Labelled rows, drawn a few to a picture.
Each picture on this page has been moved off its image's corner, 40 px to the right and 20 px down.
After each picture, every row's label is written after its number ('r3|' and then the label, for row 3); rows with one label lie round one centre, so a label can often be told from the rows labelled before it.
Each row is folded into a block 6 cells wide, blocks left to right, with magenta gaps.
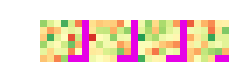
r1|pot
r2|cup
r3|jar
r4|cup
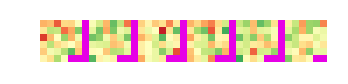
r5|cup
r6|jar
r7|cup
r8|cup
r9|jar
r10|jar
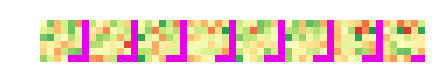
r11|jar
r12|pot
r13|jar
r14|cup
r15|jar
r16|jar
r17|cup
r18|cup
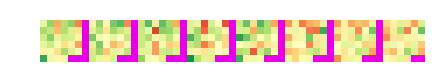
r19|jar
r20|jar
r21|jar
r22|jar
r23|jar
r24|cup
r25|cup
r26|cup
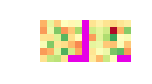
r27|cup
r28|cup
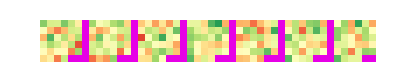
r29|pot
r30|pot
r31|cup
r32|jar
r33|cup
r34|jar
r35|jar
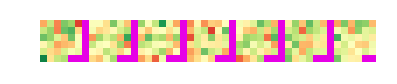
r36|jar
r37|pot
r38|pot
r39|cup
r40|pot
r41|jar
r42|jar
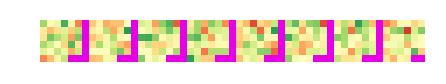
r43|pot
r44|cup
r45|jar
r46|jar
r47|cup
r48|jar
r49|jar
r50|cup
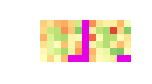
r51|cup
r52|cup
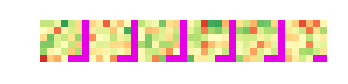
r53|pot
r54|cup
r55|pot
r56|jar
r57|jar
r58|cup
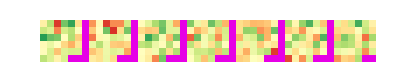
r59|jar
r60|cup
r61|pot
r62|pot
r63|cup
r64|pot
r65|pot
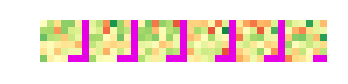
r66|jar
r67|jar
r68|jar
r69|cup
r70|cup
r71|pot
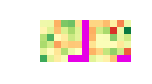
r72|jar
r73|cup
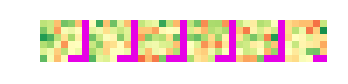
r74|jar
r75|jar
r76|pot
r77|jar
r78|pot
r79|cup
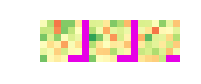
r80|jar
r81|jar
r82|pot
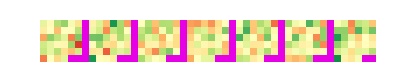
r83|pot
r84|jar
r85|jar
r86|cup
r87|jar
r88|pot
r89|jar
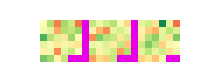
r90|jar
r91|pot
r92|pot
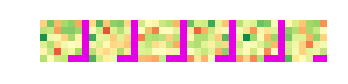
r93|jar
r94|jar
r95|pot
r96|pot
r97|pot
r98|jar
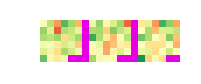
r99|jar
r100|jar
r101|jar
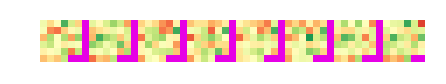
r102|pot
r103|pot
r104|cup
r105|cup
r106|cup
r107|cup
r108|pot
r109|pot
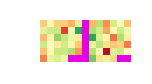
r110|cup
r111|jar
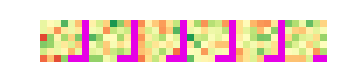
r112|pot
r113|jar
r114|cup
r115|jar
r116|cup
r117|pot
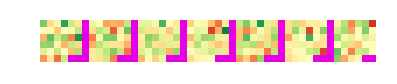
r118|pot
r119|cup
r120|pot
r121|cup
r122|pot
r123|cup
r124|jar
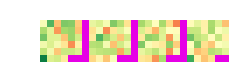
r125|jar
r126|pot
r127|pot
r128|jar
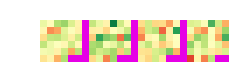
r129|pot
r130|pot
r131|cup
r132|pot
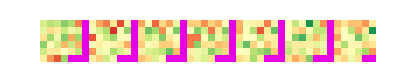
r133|pot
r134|cup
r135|cup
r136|cup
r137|cup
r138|pot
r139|cup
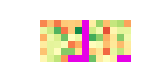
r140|cup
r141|jar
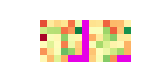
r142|cup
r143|cup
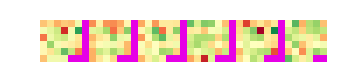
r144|cup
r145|cup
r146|cup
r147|pot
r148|cup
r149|jar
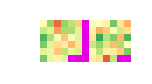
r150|jar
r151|pot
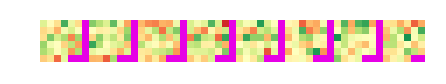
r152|pot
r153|pot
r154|cup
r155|pot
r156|pot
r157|cup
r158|jar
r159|cup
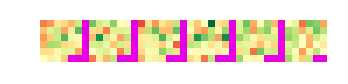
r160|cup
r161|pot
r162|cup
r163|pot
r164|jar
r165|jar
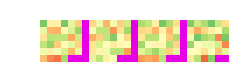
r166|pot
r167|cup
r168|pot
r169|pot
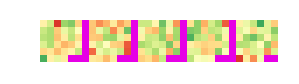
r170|jar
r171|cup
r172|pot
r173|jar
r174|pot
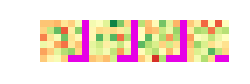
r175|cup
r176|pot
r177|pot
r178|cup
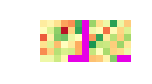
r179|cup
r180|pot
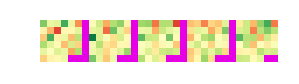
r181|pot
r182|jar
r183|jar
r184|cup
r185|jar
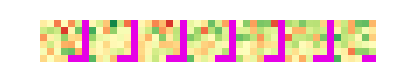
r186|cup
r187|jar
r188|cup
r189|jar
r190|jar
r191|pot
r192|jar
